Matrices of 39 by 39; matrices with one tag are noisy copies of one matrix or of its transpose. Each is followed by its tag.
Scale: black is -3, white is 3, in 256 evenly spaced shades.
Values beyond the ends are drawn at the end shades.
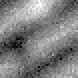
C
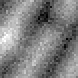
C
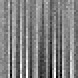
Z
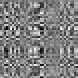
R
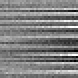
Z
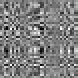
R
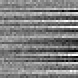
Z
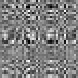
R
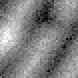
C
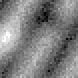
C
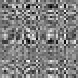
R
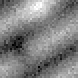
C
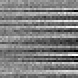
Z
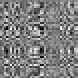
R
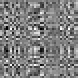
R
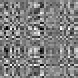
R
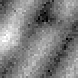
C
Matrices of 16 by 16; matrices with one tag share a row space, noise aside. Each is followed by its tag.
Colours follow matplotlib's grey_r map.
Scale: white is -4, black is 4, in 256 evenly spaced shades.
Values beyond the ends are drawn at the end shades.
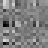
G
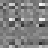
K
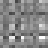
K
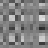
K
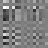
G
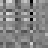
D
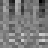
K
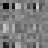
G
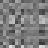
K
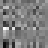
G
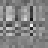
D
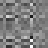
D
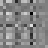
D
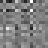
D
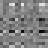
K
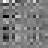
G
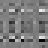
K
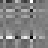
D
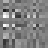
G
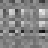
K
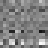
K
